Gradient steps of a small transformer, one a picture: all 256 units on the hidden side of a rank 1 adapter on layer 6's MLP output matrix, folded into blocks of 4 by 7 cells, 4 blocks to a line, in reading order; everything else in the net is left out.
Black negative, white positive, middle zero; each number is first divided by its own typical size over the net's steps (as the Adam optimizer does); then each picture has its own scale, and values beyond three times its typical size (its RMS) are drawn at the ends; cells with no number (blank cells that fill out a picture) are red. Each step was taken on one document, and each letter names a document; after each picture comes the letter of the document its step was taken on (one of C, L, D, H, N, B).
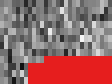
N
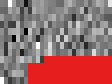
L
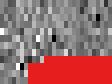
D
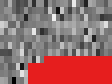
N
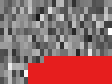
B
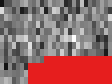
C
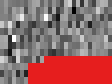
L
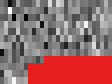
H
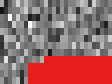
C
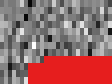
B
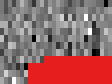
N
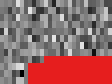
B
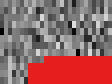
B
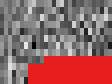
B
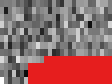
L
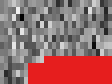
H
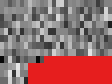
H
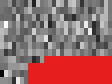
H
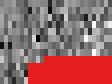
N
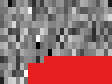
L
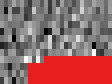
D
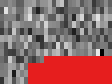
D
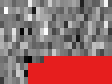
D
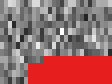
L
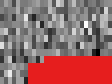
H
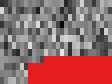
C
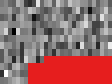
H
